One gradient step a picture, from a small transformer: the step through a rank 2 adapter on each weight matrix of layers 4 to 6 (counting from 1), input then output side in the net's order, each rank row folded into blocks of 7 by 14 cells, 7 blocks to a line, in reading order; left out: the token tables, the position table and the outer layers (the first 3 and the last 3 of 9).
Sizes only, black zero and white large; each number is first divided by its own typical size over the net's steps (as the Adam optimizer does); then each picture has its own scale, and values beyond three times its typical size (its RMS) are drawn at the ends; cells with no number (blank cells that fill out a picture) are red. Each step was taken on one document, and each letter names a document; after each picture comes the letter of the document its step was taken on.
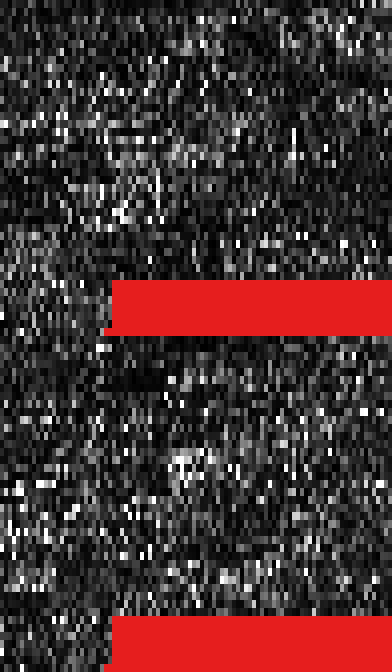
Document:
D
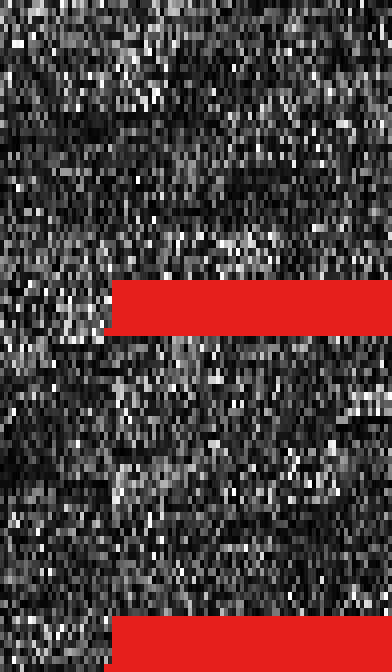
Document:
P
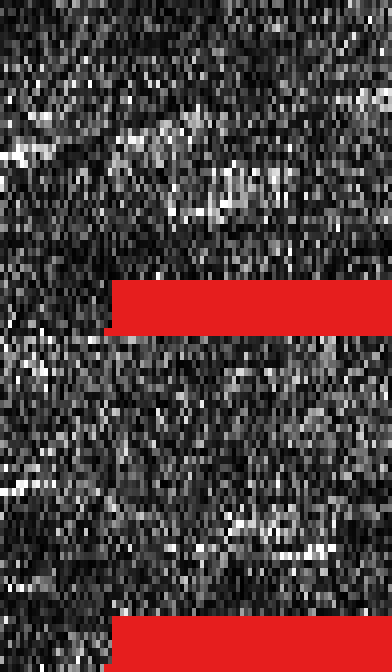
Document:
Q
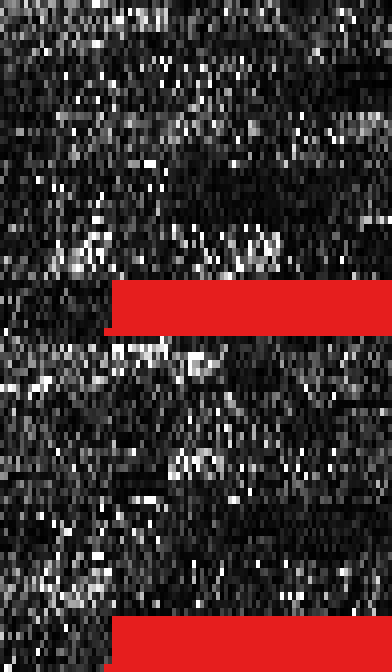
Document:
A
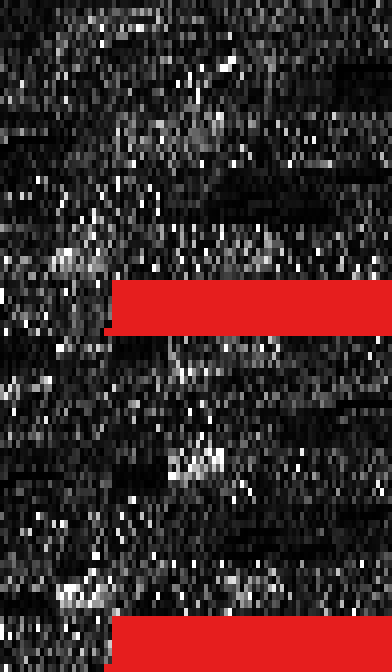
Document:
A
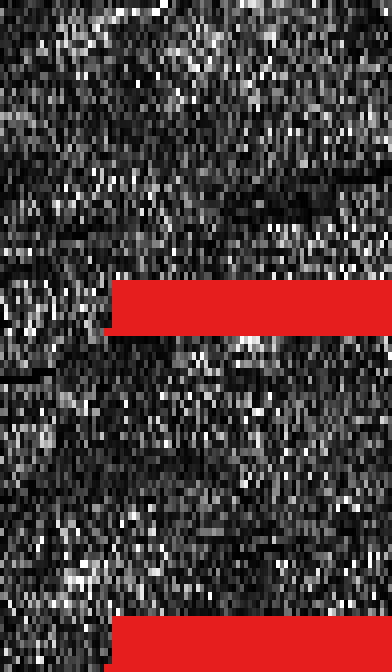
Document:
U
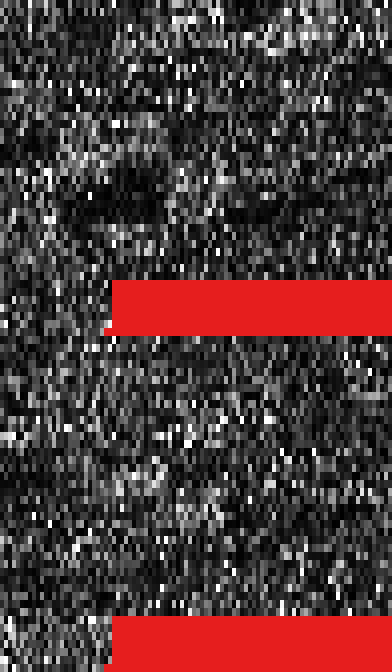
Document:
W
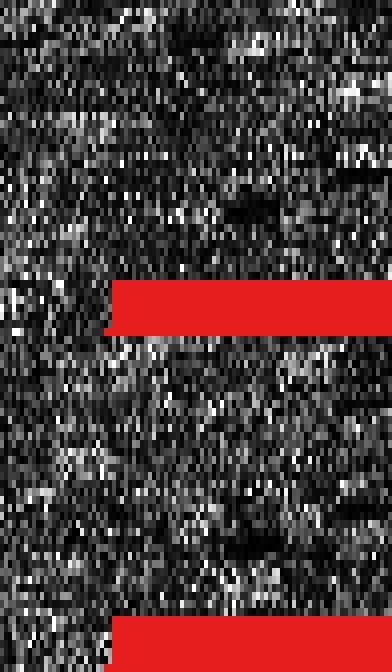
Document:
W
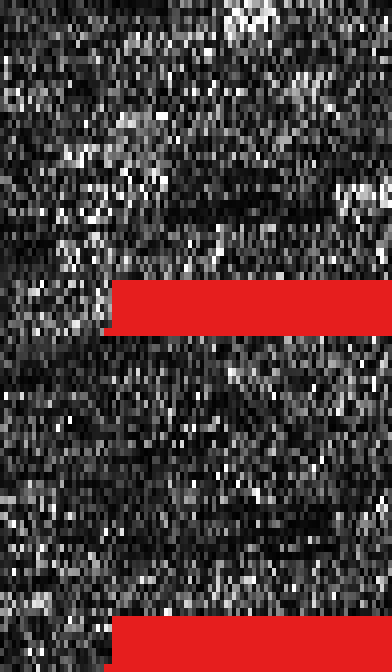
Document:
P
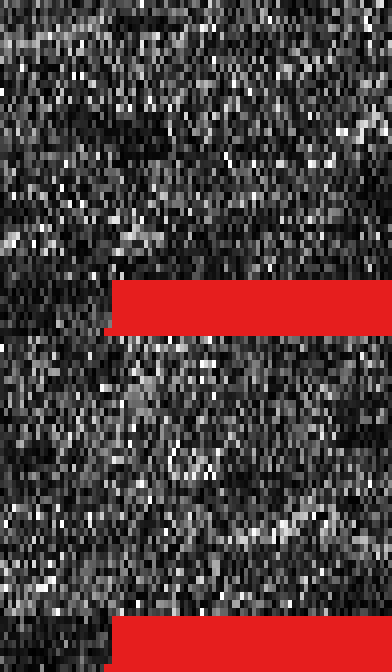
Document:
Q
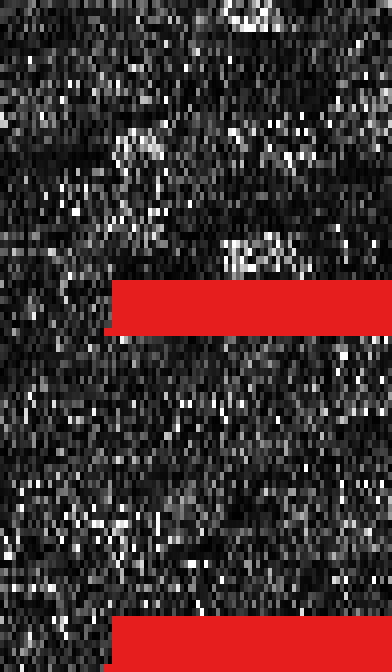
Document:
D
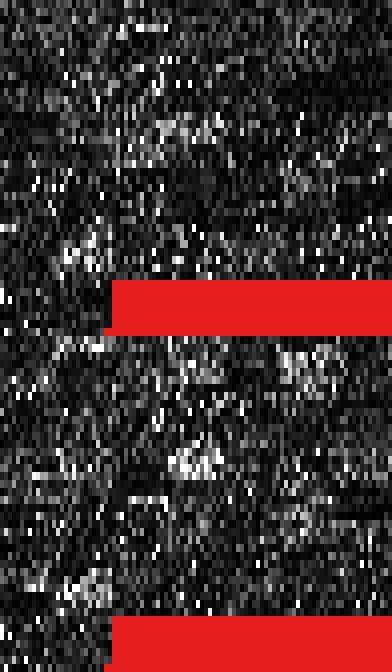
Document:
A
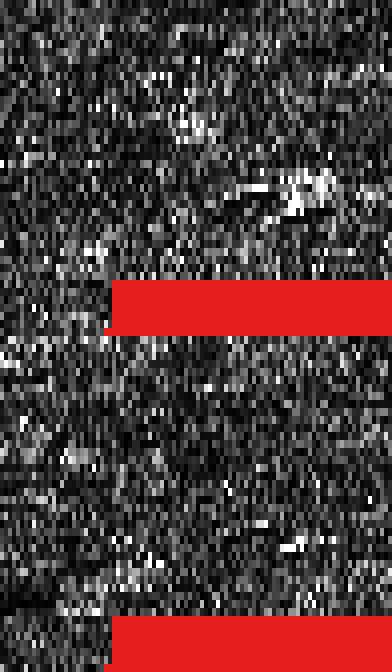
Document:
P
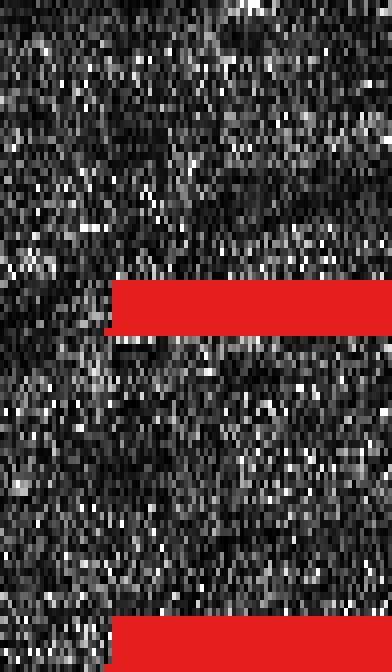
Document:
U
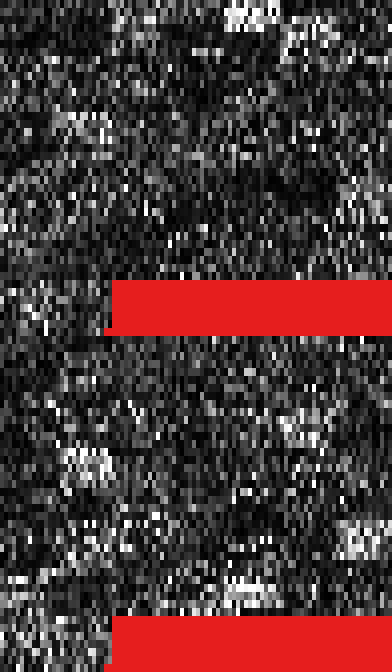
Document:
W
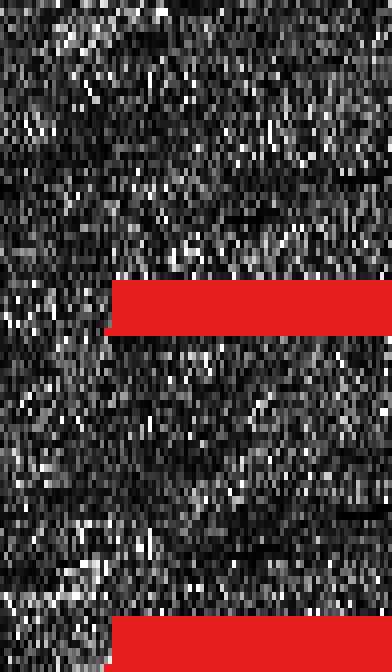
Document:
U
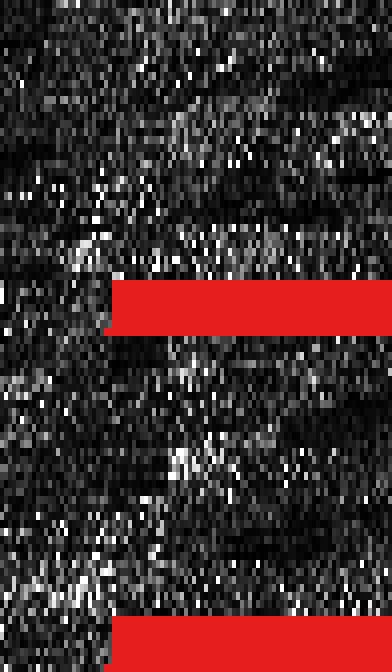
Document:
A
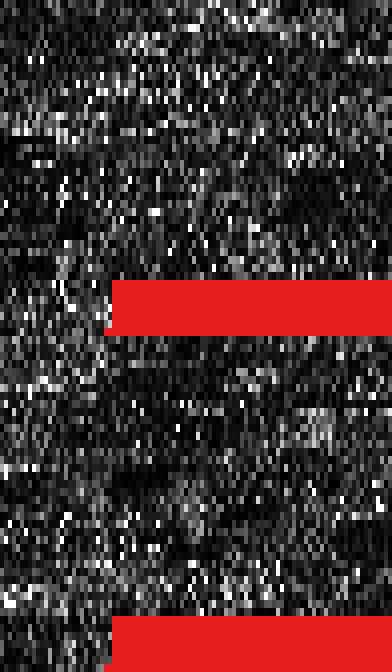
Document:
D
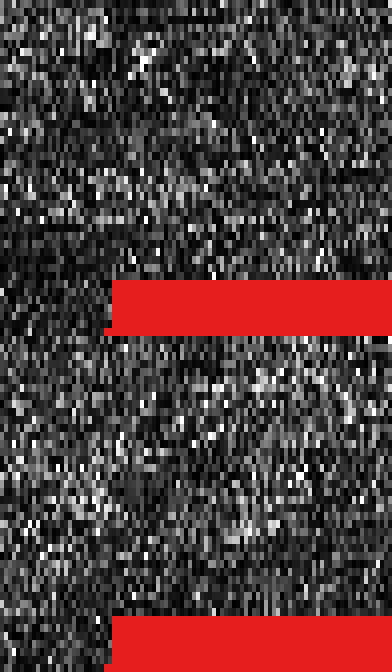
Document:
Q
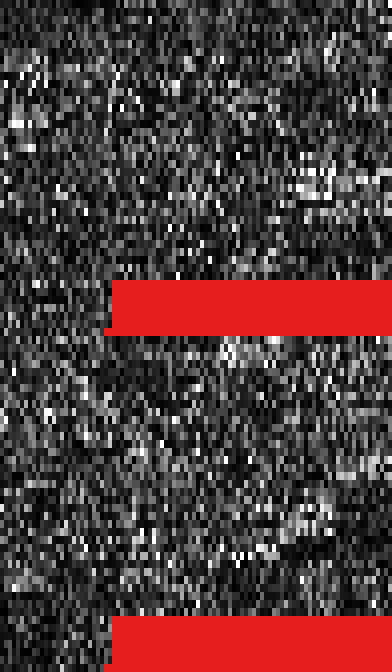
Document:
Q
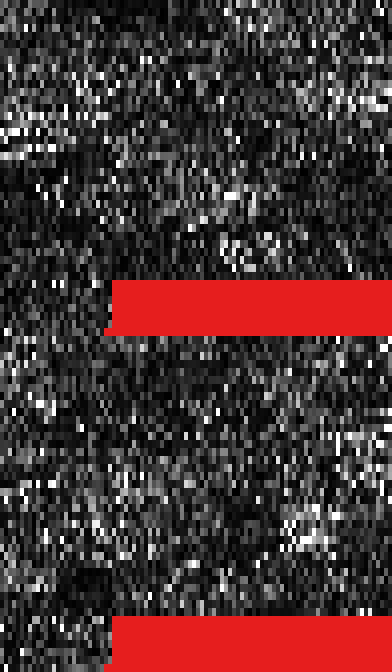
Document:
D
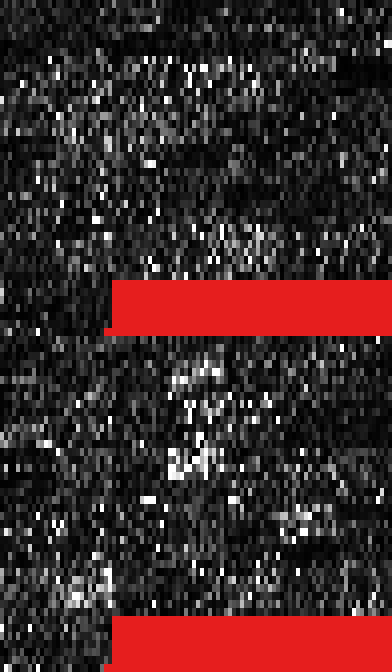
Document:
A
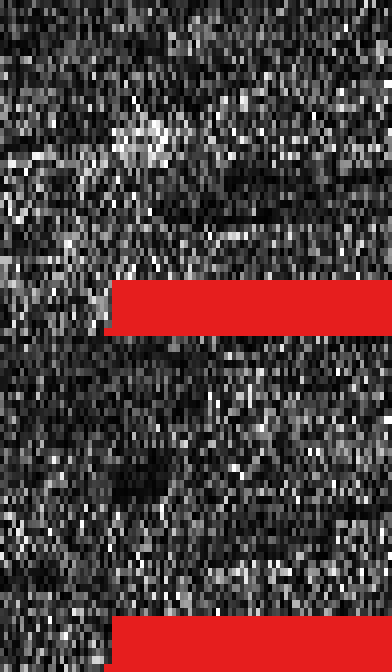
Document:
P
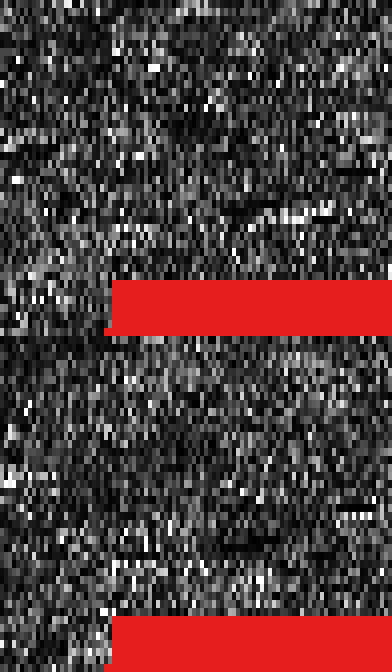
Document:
W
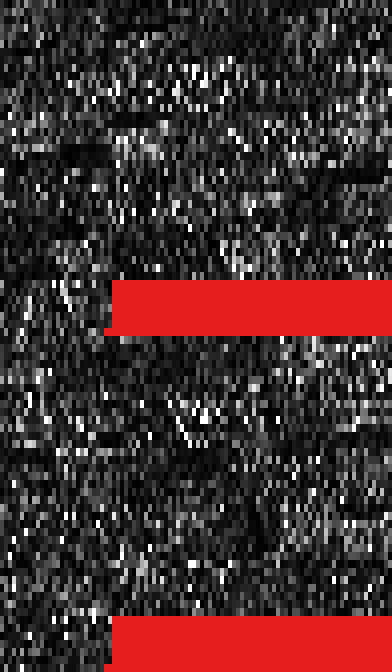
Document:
D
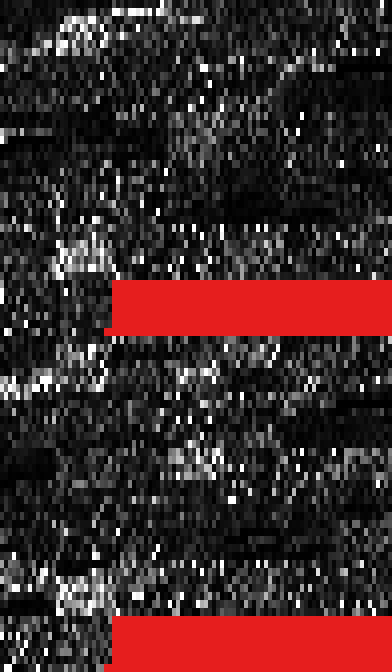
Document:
A
